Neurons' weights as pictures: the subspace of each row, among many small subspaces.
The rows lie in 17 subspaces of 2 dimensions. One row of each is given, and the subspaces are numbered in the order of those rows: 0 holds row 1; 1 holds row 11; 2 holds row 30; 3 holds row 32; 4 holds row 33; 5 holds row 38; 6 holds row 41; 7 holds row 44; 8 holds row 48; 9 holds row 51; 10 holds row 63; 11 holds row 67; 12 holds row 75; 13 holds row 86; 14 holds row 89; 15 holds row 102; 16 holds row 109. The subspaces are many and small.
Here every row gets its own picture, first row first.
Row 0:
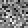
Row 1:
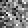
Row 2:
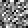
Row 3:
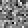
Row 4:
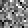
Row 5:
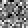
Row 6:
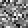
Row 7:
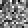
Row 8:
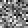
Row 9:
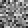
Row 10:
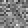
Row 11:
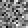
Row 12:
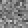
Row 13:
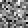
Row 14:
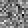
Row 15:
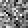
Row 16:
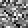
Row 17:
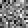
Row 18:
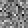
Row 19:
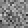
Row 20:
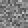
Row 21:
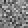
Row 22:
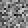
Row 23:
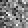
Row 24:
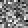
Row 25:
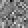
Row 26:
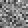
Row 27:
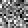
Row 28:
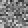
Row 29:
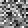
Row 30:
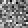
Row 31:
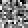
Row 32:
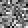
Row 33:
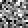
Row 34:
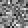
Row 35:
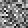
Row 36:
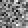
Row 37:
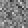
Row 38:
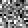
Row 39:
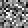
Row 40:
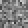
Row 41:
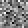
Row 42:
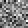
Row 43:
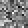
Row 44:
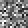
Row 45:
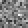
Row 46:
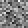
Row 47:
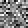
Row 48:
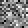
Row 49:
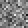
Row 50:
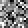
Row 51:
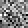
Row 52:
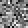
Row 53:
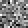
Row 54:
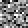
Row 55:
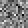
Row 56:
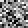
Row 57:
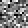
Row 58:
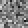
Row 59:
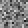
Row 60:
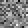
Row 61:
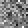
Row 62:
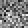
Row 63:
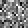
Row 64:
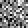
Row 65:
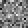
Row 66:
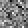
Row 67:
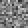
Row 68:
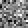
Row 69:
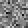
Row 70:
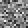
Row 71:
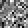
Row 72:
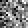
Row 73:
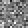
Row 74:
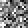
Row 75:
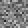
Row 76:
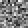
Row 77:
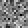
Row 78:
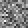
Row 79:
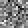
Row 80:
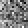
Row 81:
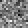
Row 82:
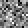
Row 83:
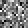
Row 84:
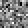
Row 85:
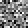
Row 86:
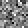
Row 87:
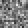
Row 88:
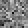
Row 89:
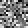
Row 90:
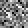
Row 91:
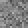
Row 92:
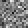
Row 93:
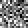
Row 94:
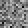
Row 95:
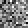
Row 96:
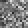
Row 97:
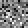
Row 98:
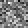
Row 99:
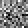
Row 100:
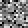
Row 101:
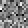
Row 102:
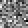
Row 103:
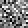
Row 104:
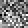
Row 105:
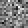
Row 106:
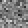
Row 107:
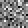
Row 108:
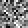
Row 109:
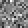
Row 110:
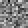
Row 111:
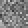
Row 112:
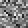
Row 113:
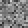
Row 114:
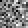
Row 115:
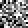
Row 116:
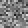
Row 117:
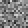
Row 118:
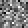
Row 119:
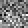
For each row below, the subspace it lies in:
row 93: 5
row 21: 2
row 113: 7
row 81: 4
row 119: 9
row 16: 16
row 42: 15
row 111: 9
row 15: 0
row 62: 9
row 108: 0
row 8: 15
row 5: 11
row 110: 11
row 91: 1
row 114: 1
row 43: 3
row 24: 6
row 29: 8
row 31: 13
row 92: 1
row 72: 0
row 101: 10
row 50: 16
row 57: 7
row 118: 6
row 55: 10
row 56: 6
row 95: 2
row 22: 7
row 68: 13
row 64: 5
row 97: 2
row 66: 14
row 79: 11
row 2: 1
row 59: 6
